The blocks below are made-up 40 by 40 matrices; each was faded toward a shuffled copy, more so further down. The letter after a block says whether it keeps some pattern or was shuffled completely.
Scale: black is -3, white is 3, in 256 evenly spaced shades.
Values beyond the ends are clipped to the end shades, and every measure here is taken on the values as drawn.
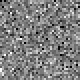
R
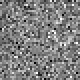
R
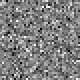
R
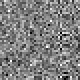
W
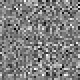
W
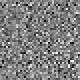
W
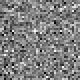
W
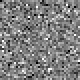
R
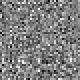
W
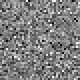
R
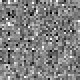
W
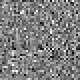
W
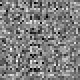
W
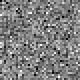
R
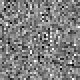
R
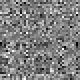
W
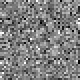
W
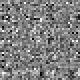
W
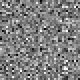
W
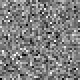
R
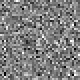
W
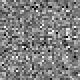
W
